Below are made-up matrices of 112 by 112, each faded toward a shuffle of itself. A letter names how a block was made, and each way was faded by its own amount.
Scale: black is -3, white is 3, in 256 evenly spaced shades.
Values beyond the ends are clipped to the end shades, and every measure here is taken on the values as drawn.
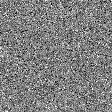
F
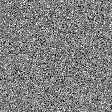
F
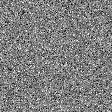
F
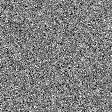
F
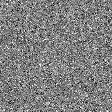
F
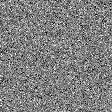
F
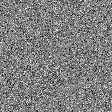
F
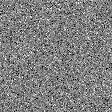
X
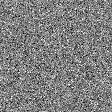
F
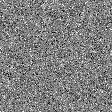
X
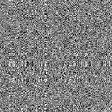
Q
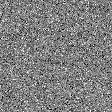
X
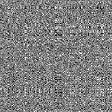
Q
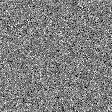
F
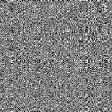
Q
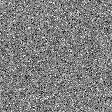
X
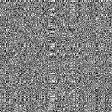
Q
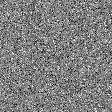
X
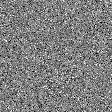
X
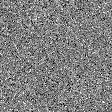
X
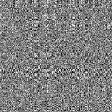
Q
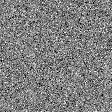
F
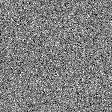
F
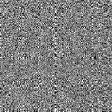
Q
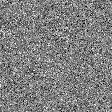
F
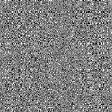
Q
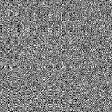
Q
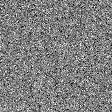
F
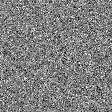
F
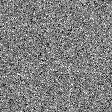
F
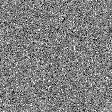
F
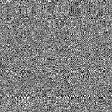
Q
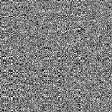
Q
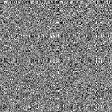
Q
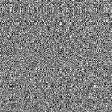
Q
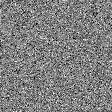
F
